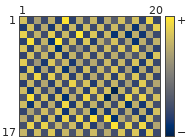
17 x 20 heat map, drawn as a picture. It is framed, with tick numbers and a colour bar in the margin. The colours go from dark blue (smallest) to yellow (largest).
Slope: none. Histogram: two levels. Odd rows or columns: none. Average level on the scale: 50%. Grain: checkered.
